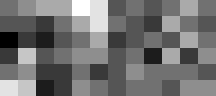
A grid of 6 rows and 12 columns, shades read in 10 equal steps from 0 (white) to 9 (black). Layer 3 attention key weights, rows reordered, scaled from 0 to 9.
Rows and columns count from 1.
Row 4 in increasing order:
2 3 4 4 4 5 5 6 6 7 7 8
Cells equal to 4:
9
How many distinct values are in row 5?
4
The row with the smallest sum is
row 1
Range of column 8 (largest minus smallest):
2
